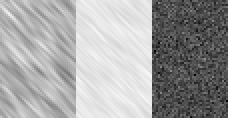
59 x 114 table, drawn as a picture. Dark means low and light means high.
It is made of 1 by 3 panels. Panel 1,1: high, slanting down to the right. Panel 1,2: very high, slanting down to the right, faint in contrast. Panel 1,3: low, fine-grained.
